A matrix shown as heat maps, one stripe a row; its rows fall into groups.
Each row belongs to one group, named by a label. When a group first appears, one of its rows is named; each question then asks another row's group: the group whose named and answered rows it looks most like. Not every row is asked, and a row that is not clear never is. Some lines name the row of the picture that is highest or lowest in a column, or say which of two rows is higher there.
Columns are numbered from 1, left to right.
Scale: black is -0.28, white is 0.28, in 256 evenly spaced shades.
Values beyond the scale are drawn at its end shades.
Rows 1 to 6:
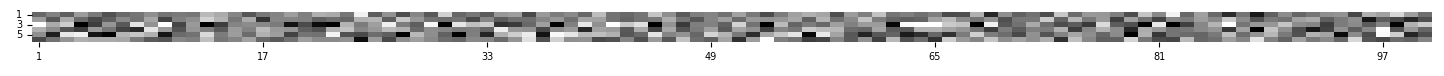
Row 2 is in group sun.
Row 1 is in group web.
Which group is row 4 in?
web
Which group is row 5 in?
sun
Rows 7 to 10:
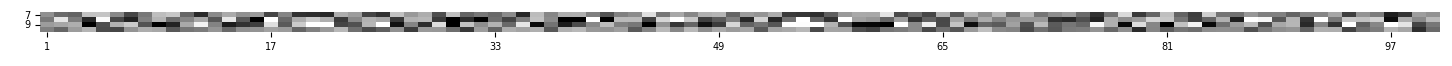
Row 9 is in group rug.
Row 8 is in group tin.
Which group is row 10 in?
sun
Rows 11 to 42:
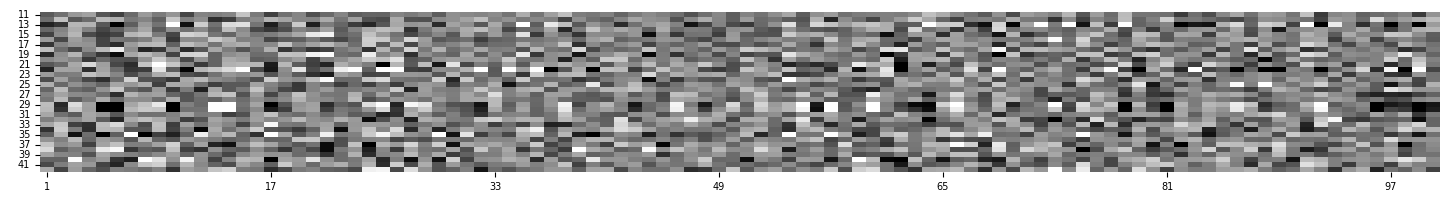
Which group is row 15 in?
rug
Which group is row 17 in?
rug
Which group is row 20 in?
web
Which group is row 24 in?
rug
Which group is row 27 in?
sun
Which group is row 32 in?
sun
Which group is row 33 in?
tin
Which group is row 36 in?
rug
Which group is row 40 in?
rug
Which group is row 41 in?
rug
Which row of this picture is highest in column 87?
18
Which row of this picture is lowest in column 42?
13
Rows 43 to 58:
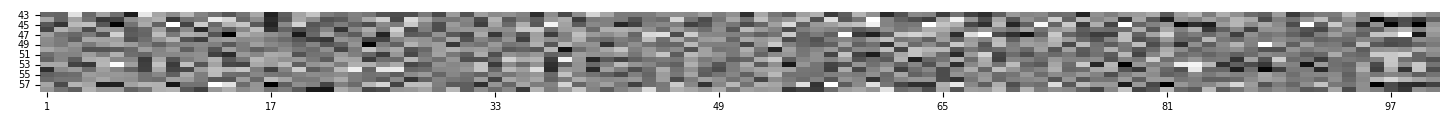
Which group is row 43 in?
rug
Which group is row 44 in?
sun
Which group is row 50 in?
web
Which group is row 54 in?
web
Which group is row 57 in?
sun
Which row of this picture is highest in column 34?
52
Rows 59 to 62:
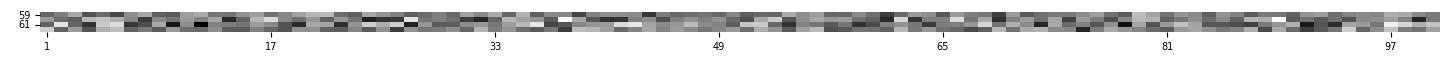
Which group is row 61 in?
tin
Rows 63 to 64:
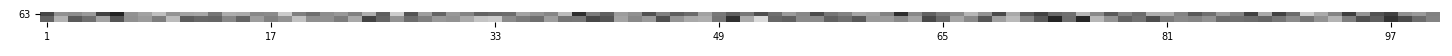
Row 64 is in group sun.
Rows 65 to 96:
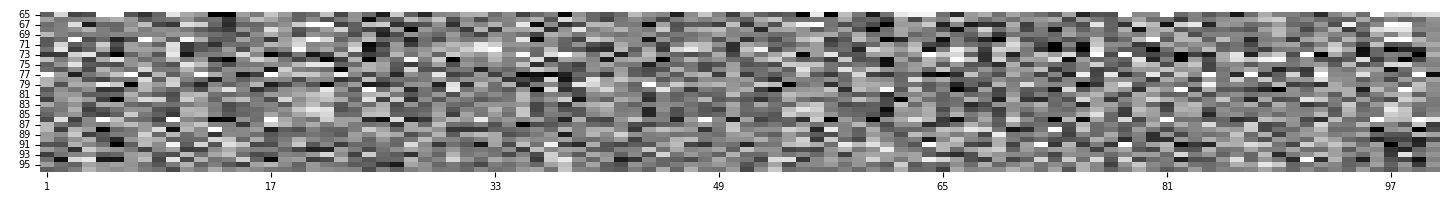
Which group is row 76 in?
tin
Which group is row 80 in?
web
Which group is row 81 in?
rug
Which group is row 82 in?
rug
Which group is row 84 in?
rug
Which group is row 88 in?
sun
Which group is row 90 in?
sun
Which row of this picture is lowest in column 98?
74
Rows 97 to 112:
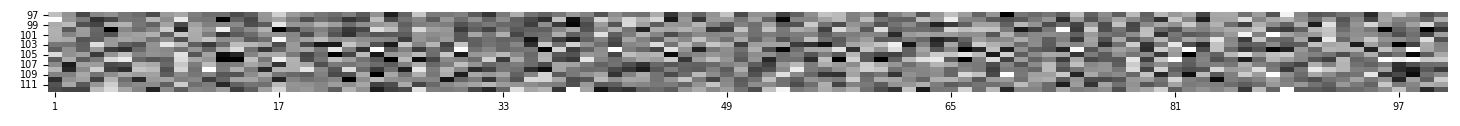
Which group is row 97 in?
web
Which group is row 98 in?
web
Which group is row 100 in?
sun
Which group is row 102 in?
tin
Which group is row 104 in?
web
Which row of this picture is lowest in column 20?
103
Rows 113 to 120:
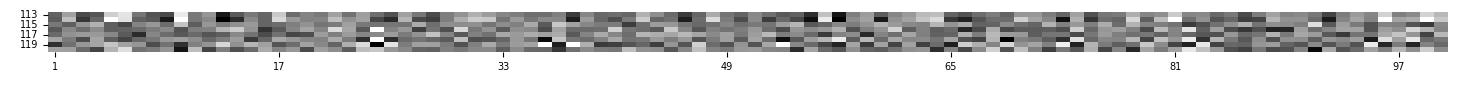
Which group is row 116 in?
web
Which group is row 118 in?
web
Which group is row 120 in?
tin
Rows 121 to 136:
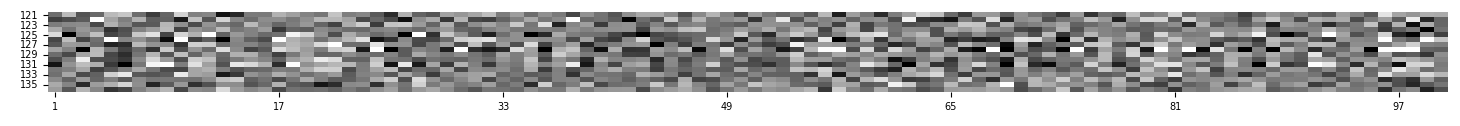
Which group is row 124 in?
sun
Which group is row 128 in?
web
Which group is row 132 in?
rug
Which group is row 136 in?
sun
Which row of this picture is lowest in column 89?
125
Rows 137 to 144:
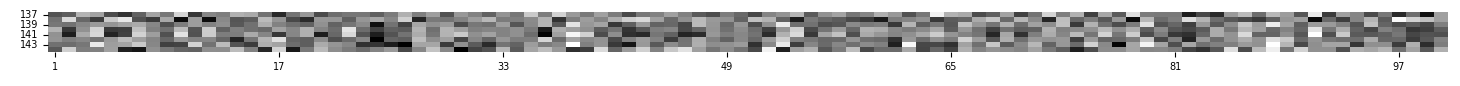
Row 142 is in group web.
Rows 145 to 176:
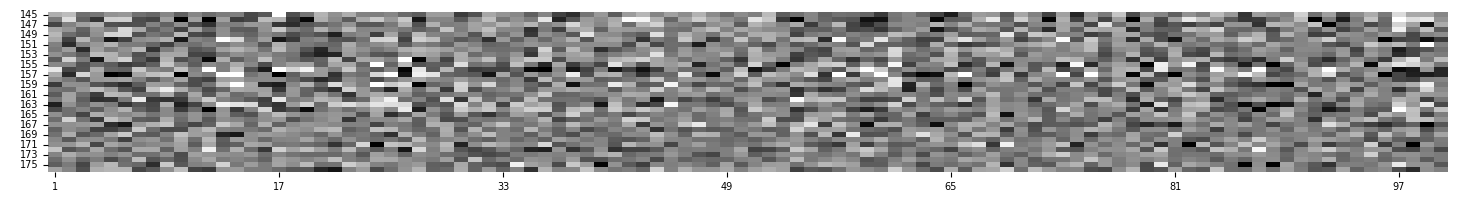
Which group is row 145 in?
tin
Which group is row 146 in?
tin
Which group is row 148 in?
tin
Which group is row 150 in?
sun
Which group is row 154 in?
tin
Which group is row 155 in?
web
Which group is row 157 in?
sun
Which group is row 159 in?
web
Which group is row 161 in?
tin
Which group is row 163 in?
web
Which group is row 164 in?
tin
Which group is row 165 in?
web
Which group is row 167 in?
sun
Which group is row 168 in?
rug
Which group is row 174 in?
rug
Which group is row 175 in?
web
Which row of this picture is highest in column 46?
157
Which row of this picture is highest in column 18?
156
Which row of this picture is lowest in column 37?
146
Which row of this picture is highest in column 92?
156
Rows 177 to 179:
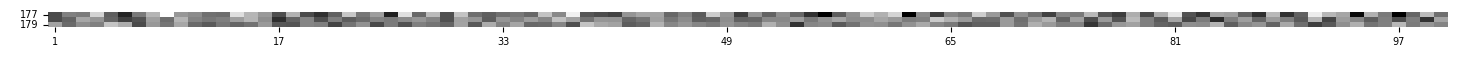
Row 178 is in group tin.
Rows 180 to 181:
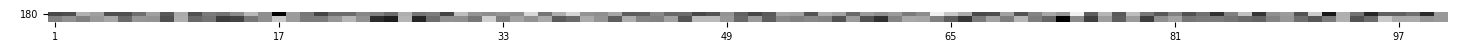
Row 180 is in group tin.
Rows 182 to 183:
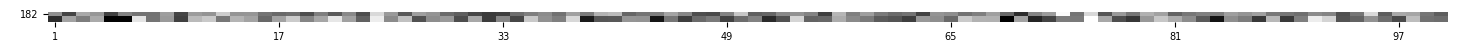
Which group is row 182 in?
sun
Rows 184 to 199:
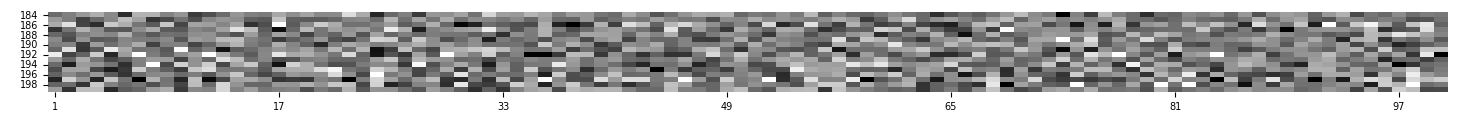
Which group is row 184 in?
sun
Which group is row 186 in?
tin
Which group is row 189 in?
sun
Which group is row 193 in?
sun
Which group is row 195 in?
rug
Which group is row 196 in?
web
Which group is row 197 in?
tin
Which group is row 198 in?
web
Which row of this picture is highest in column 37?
194
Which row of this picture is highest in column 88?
197
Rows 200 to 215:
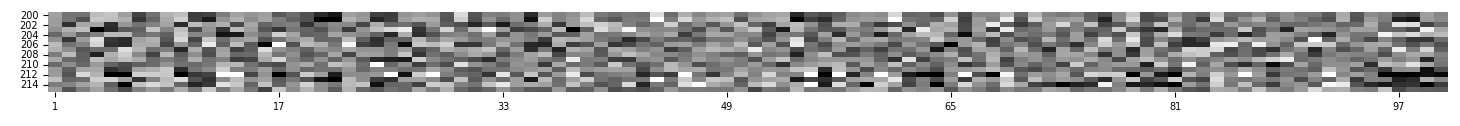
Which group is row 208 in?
tin
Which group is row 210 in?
web
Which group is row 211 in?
sun
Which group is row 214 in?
sun
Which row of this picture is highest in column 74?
210
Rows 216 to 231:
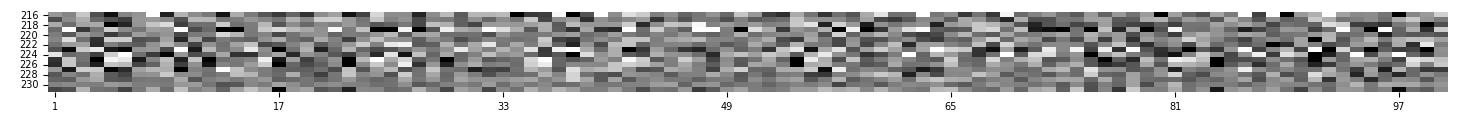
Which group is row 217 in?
rug
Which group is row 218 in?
sun
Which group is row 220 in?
sun
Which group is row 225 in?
tin
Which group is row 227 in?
sun
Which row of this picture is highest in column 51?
219
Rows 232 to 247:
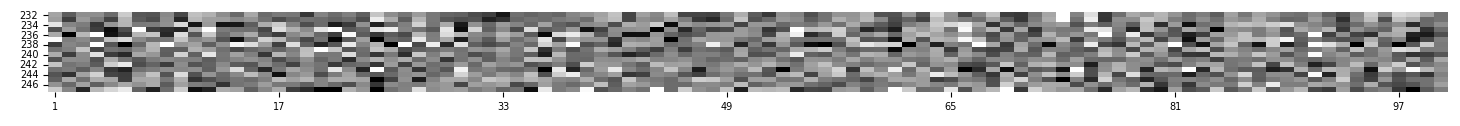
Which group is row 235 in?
rug
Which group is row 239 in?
rug
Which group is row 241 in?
tin
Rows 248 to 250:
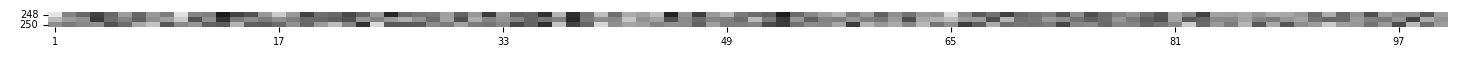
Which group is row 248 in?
web
